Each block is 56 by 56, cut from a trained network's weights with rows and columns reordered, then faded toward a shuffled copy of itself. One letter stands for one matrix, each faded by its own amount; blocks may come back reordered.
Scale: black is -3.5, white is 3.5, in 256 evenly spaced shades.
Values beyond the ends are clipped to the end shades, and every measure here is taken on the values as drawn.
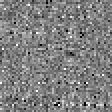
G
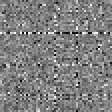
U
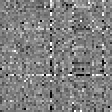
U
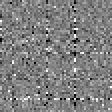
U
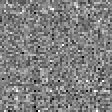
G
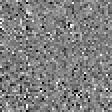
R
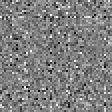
R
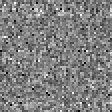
G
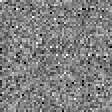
G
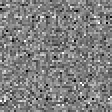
G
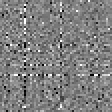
U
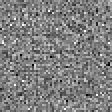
G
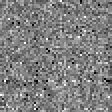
G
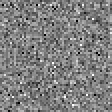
G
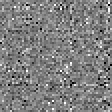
R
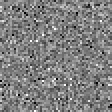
G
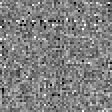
G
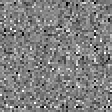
R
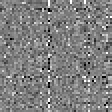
U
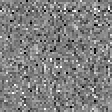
R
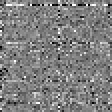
U
